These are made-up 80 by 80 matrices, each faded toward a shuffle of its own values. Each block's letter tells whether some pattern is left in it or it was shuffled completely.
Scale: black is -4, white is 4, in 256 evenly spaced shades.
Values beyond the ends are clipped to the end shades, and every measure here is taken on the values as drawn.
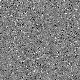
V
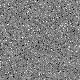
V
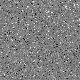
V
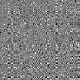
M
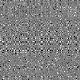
M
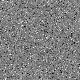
V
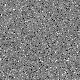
V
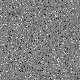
V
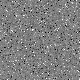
V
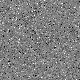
V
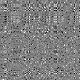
M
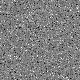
V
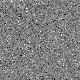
V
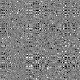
M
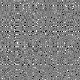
M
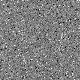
V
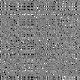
M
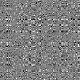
M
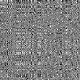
M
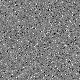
V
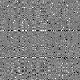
M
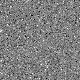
V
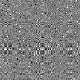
M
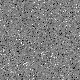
V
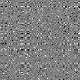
M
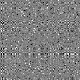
M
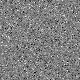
V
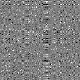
M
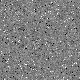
V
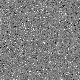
V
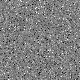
V
